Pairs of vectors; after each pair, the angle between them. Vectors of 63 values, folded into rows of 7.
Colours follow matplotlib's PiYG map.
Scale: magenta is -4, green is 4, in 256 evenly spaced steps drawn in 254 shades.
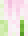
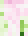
nearly parallel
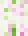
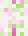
nearly opposite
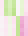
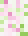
partly opposed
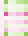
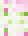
nearly opposite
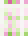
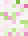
partly opposed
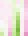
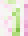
nearly parallel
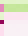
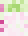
nearly parallel
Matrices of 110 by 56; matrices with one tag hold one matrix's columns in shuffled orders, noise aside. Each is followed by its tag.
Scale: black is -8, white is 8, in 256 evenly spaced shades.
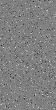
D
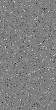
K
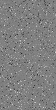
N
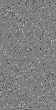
N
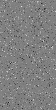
K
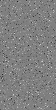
D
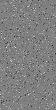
D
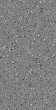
K
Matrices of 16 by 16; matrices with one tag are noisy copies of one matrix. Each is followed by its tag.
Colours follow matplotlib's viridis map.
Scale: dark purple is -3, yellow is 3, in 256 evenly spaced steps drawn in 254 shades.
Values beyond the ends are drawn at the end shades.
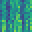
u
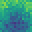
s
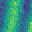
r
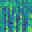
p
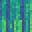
u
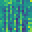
p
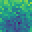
s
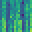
u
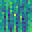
p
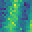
r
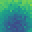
s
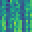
u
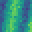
r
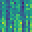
u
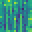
p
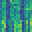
u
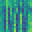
p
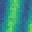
r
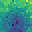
s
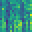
u
